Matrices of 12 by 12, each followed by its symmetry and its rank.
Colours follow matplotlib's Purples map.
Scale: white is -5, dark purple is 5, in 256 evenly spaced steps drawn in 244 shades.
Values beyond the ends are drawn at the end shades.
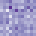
antisymmetric, rank two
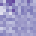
antisymmetric, rank two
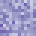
antisymmetric, full rank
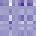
neither, rank one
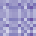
antisymmetric, rank two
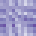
antisymmetric, rank two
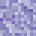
antisymmetric, full rank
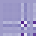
symmetric, rank one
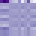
neither, rank one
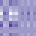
neither, rank one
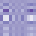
neither, rank one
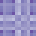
symmetric, rank one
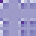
symmetric, rank one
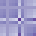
symmetric, rank one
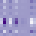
neither, rank one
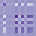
symmetric, rank one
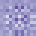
antisymmetric, rank two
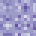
antisymmetric, rank two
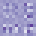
antisymmetric, rank two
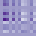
neither, rank one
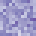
antisymmetric, full rank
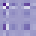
symmetric, rank one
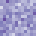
antisymmetric, full rank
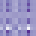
neither, rank one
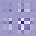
symmetric, rank one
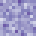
antisymmetric, full rank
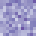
antisymmetric, full rank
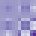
symmetric, rank one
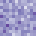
antisymmetric, full rank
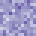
antisymmetric, full rank
